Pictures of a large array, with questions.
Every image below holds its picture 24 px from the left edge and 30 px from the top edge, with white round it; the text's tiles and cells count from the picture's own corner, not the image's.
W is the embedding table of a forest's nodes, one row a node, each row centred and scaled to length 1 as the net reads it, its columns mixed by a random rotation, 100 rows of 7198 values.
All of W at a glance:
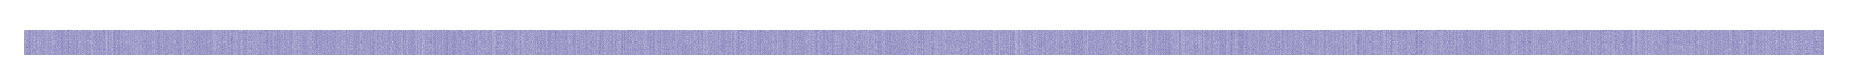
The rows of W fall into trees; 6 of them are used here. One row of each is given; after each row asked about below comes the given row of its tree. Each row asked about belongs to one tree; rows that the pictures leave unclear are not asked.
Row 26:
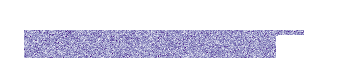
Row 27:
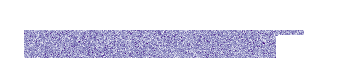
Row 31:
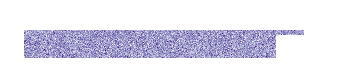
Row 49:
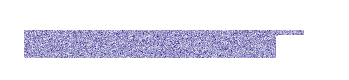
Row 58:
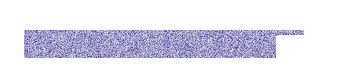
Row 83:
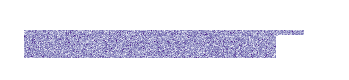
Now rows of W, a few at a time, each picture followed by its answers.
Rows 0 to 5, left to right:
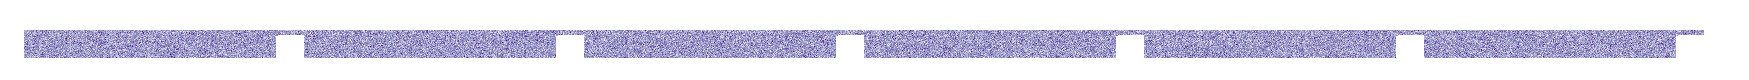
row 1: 49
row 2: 49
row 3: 27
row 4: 27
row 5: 31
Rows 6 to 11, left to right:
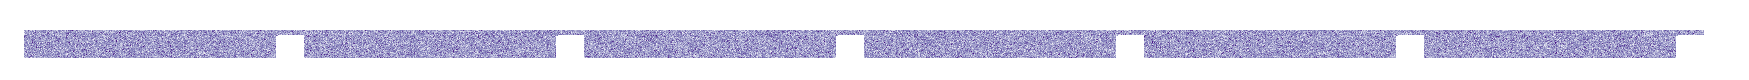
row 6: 83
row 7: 49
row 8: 58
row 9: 31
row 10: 83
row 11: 26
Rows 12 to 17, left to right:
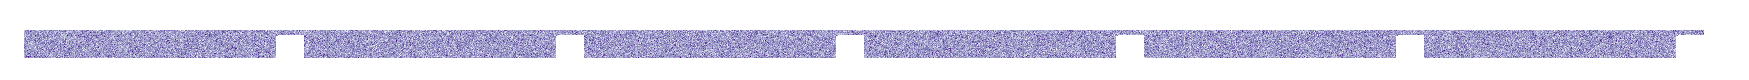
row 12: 58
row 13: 83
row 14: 83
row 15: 27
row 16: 49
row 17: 31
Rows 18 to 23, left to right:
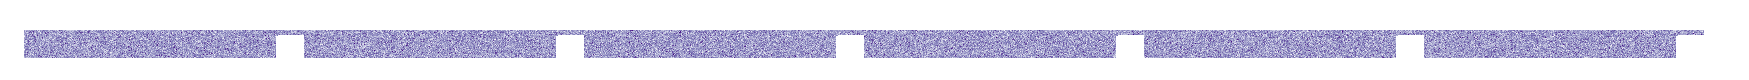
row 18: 49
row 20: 83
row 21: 83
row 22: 58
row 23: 26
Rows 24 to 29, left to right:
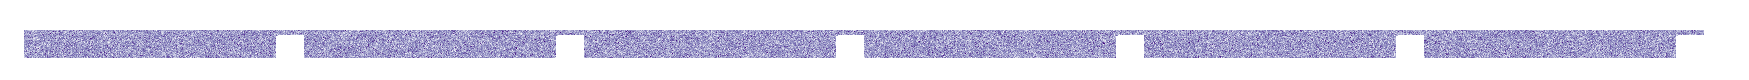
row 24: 27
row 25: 58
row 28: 83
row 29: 31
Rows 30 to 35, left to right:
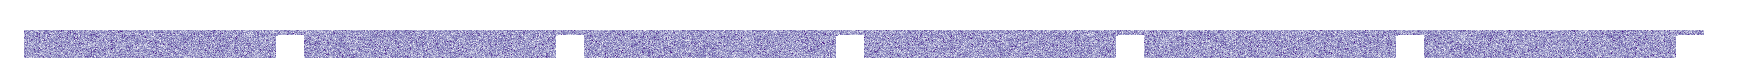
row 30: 26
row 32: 27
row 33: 26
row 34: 49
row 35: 58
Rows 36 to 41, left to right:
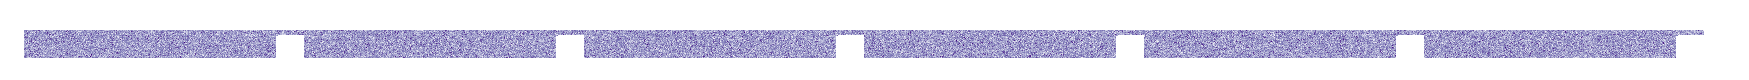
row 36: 26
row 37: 31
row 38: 31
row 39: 83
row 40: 26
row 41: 27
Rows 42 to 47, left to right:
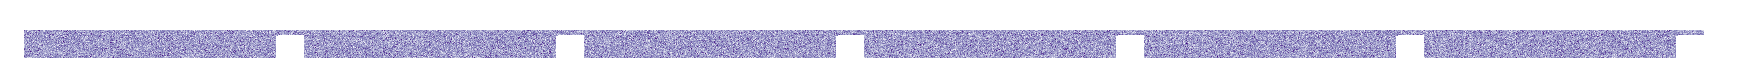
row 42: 26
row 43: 27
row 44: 49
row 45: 49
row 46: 49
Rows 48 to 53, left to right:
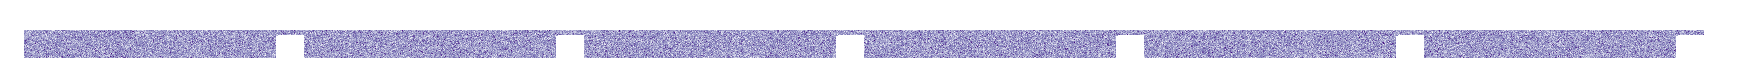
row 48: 31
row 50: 27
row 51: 49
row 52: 27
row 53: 26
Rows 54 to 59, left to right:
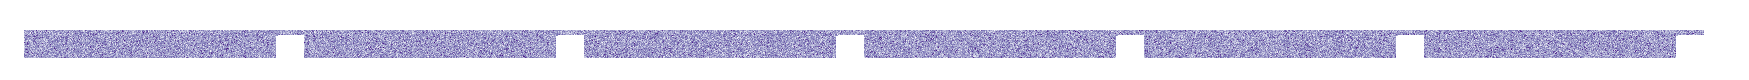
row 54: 49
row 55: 49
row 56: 27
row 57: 58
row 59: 26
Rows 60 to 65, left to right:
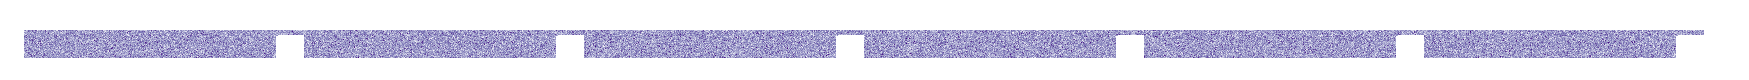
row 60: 83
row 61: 83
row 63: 49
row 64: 26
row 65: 83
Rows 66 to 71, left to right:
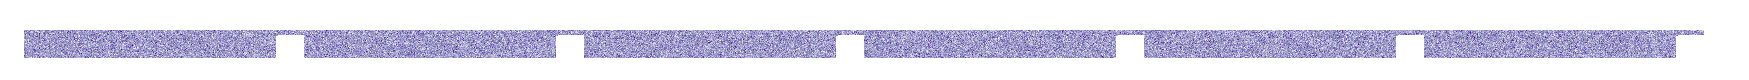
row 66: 26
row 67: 49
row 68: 26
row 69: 58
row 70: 58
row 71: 26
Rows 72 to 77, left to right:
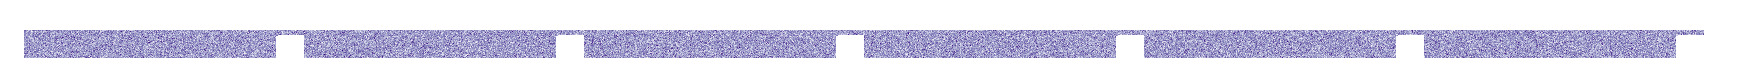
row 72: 26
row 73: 27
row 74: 83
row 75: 83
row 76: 31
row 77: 31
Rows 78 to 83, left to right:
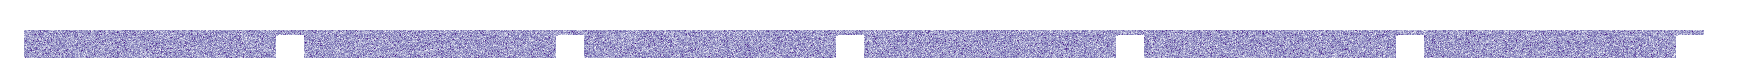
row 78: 31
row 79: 83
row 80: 58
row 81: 49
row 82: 49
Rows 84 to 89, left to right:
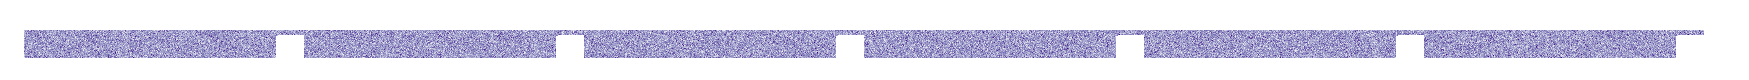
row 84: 58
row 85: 26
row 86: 83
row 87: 49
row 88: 26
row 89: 58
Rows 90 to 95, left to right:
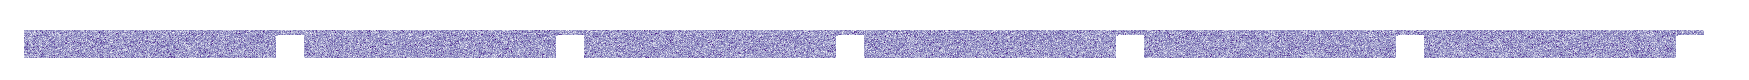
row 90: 49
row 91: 49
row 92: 26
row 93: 31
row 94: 26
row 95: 26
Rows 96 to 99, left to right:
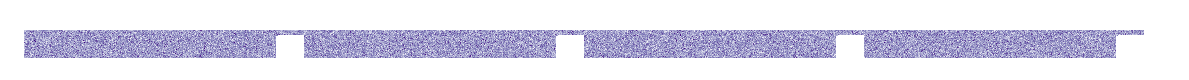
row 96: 49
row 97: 83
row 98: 83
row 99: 31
